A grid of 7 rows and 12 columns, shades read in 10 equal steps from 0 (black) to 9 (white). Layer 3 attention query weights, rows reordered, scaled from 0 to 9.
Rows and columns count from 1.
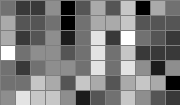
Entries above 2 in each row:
8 11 8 9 10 11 10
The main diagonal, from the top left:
4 3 3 5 5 7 3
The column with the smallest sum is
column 5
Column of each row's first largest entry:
9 9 9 1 7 3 2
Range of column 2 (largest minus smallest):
6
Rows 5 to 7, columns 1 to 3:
4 2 4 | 4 4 7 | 5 8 7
